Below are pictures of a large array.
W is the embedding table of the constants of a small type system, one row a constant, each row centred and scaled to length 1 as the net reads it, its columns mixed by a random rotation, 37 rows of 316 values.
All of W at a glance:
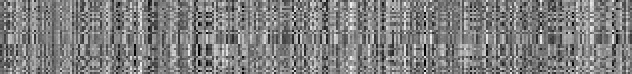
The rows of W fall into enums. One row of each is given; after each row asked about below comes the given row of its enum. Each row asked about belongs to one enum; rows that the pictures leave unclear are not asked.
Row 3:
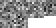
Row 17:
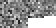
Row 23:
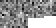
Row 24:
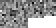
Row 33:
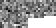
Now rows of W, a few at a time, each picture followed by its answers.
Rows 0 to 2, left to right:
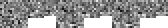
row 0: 17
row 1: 33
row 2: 33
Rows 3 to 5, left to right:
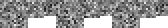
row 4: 17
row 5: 3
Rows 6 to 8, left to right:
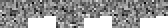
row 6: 24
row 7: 33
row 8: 24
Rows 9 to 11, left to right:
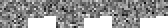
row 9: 3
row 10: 33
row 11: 24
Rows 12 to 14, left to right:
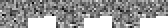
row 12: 24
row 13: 33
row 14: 33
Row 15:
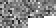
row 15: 17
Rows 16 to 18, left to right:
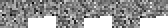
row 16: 24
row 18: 17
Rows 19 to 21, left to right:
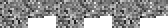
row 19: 17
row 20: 17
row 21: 17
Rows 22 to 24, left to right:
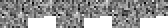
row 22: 23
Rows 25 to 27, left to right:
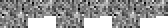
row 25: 23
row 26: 23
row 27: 23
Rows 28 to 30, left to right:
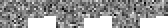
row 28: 3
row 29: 33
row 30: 23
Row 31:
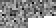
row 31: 24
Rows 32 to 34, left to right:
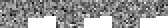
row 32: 24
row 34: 3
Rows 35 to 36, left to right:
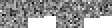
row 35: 24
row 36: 3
